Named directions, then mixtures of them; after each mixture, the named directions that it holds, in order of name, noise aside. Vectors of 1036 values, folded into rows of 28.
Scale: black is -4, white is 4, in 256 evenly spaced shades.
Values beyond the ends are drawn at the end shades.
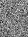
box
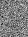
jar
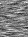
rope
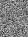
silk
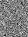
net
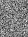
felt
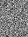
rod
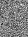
jar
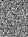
box, silk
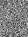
jar, net, rod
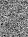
jar, net, rope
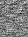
rod, rope, silk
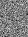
box, jar, silk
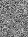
box, jar, silk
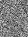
box, net, silk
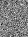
jar, rod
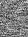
box, rope, silk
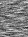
rope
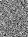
net
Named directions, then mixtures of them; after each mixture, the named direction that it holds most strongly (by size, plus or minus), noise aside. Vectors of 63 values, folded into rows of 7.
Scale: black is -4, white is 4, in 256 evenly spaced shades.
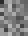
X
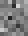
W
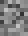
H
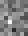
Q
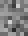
W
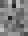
W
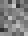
W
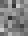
W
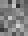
W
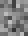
W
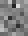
W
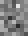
W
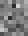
W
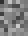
H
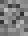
H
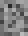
H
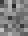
X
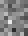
Q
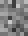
W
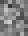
H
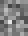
H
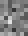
Q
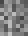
X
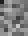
X
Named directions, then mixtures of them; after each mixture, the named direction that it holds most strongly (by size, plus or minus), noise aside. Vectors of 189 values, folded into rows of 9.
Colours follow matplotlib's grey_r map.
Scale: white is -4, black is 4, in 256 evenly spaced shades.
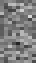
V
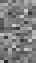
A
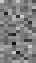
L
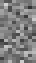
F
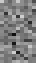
L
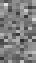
F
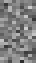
F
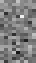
L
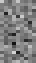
L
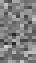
F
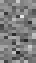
L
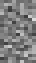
F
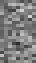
V
